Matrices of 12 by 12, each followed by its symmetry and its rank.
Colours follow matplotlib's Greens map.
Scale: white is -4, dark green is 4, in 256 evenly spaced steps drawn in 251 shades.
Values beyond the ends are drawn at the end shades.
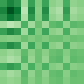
symmetric, rank one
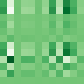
neither, rank one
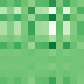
neither, rank one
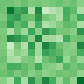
symmetric, rank two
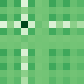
symmetric, rank one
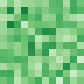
symmetric, full rank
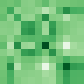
symmetric, rank two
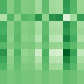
neither, rank one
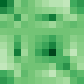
symmetric, rank two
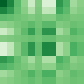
symmetric, rank one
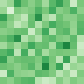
symmetric, full rank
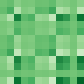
symmetric, rank one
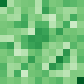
symmetric, full rank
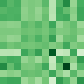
symmetric, rank two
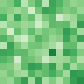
symmetric, full rank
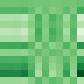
neither, rank one
